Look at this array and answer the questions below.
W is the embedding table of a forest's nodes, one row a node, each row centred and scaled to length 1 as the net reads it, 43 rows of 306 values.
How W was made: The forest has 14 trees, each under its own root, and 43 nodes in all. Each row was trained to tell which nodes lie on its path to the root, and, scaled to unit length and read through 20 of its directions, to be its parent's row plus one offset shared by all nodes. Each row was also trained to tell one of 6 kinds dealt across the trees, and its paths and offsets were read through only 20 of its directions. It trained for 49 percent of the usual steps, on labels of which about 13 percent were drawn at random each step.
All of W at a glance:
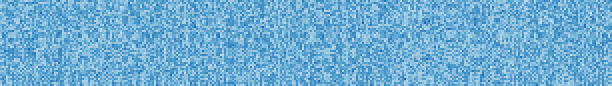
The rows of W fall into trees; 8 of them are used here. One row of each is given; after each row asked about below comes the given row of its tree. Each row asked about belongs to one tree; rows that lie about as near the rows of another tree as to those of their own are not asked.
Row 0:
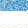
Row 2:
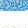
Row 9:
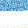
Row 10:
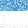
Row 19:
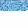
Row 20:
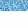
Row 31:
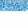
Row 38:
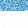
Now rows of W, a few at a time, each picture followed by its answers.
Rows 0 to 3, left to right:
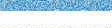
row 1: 19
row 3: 2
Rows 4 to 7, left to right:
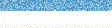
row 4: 0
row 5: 20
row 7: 20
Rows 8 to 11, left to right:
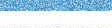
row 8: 2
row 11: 2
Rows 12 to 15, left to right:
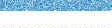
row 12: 31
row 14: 0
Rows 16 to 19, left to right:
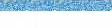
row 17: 38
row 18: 38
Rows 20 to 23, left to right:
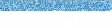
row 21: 38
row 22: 10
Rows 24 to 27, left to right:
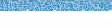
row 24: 19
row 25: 20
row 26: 19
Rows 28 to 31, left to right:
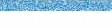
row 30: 38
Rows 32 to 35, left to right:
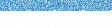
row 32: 20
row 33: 2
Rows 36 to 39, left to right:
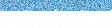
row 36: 9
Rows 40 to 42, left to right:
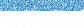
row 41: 10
